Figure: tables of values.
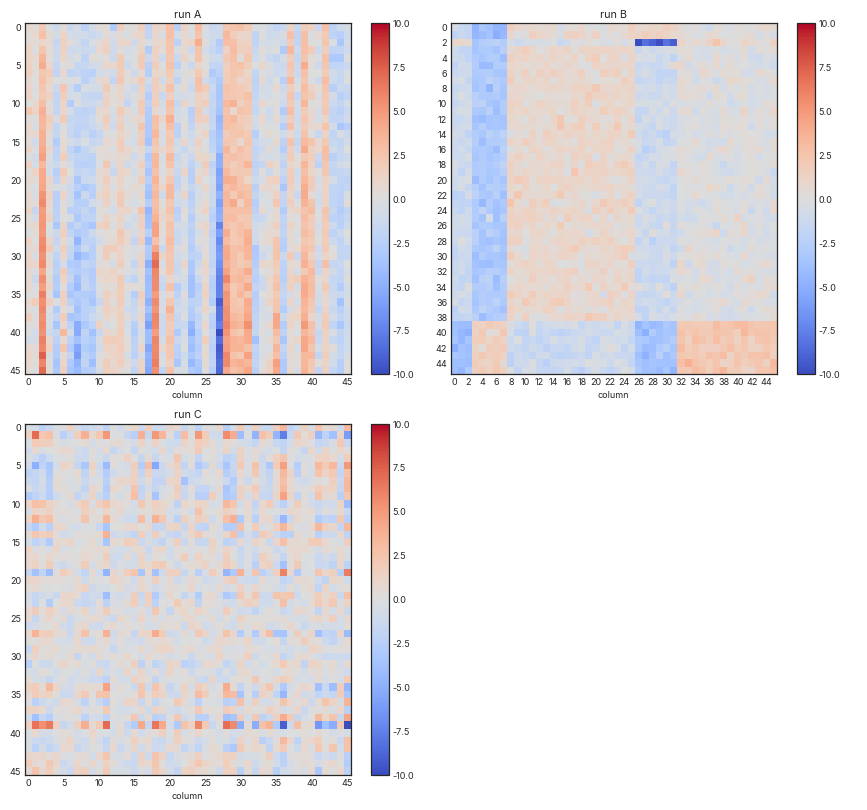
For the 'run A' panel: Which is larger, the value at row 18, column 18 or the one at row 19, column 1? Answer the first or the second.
the first
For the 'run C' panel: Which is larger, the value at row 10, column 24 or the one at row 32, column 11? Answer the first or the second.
the first
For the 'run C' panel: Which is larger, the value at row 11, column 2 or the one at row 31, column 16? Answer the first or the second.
the first
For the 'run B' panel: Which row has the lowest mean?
2
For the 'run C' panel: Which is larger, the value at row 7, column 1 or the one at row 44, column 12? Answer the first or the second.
the second
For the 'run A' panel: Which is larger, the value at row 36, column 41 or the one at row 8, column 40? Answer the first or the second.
the second
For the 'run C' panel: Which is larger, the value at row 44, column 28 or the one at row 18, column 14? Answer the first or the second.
the first
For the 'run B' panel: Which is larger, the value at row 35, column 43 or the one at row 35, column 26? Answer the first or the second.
the first
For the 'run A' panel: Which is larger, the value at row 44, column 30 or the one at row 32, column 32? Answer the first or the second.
the first
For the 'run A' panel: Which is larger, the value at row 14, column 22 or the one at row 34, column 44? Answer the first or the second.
the first
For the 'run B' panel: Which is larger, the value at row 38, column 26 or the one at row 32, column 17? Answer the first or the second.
the second
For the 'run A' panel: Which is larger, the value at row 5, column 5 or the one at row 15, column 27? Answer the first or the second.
the first
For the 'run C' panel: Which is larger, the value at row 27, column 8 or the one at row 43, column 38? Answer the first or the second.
the first
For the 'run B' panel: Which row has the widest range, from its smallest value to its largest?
2
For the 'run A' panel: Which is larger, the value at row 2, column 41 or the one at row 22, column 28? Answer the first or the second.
the second
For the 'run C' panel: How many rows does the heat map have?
46
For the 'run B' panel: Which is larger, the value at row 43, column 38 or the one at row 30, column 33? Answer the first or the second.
the first
